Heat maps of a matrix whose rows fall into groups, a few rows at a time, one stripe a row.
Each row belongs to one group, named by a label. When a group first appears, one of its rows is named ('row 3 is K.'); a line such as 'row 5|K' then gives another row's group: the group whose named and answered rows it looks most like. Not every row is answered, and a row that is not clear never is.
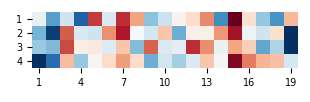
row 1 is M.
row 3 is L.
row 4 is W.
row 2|W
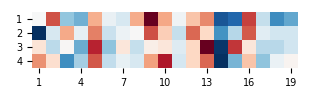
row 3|M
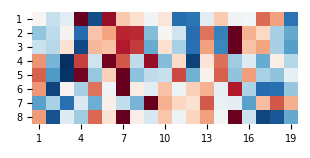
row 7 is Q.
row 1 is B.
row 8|M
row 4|B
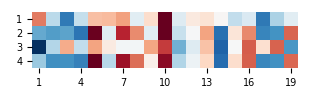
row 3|W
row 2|M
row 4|M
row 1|M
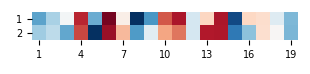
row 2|B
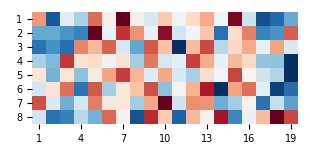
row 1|M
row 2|M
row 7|M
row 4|L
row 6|L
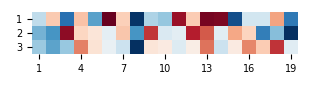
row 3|Q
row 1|B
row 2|L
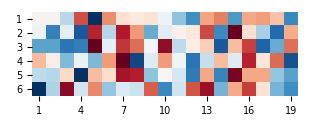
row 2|M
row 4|B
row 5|W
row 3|M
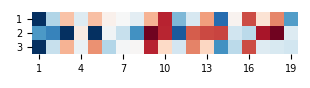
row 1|W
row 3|L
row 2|Q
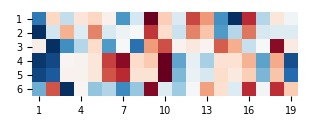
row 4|W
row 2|L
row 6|Q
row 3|Q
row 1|L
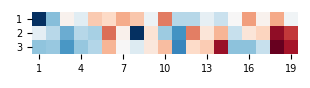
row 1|W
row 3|Q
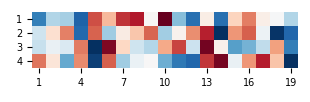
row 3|B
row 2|L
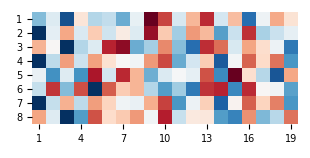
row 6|B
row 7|W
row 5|M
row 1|Q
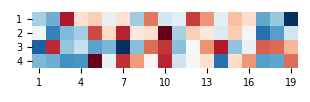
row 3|Q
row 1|L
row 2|M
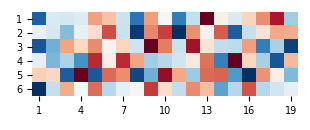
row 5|B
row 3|L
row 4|M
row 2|Q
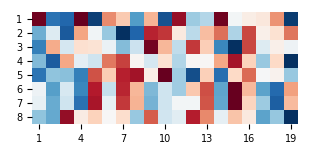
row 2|Q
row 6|M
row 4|W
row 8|L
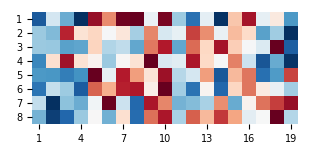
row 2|L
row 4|L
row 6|W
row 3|Q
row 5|M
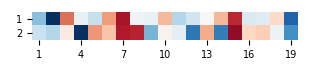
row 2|W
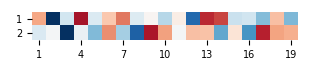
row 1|B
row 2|Q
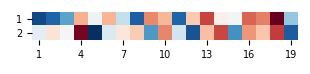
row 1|Q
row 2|B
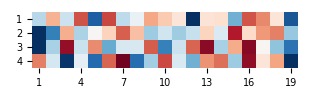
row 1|B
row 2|W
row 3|L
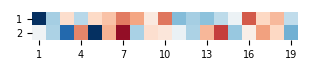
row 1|W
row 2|B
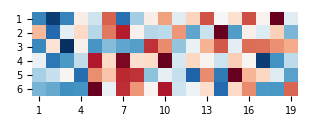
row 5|W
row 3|Q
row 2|B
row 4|M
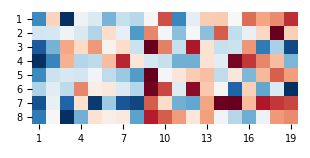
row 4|W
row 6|L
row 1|Q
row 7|Q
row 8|Q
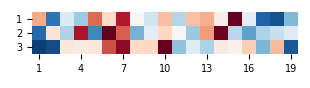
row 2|B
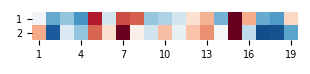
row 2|M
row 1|M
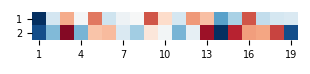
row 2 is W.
